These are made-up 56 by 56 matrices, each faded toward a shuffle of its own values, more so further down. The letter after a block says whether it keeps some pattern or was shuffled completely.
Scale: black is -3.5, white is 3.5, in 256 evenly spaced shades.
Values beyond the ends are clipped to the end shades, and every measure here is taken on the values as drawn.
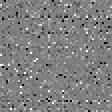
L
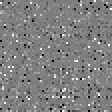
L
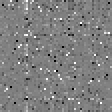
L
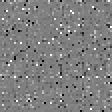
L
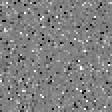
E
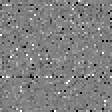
L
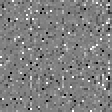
L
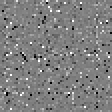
L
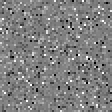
E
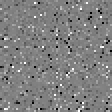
L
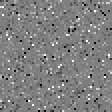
E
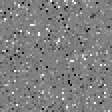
E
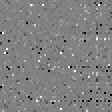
L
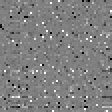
L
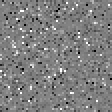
E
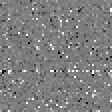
L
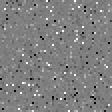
E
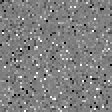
E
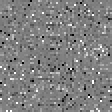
L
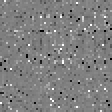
L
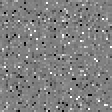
L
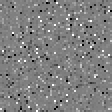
E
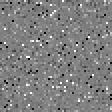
E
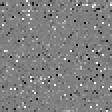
L
